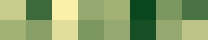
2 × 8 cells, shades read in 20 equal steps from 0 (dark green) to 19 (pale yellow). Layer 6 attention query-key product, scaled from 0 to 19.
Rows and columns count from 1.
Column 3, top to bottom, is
19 17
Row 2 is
12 10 17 9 11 1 11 14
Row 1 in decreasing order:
19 15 12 11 9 5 4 0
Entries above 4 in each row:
6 7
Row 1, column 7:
9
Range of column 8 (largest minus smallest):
9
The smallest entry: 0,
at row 1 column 6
